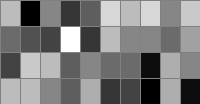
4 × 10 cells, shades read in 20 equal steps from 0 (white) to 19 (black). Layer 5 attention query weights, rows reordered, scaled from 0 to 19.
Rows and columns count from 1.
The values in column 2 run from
4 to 19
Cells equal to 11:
4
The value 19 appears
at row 1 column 2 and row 4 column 8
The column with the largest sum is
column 8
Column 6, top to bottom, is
3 5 11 15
